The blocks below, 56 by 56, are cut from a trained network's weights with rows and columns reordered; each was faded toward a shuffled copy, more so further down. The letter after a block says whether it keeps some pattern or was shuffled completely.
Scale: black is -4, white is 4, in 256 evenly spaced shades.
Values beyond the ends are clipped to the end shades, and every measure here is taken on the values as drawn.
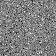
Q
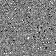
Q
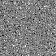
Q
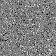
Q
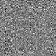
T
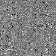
T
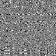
T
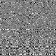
T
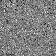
Q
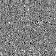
T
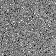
Q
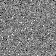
Q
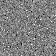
Q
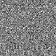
T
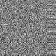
T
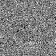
T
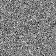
Q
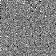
T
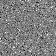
Q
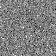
Q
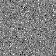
T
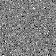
T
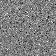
Q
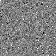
T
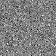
T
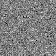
T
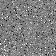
Q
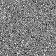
Q
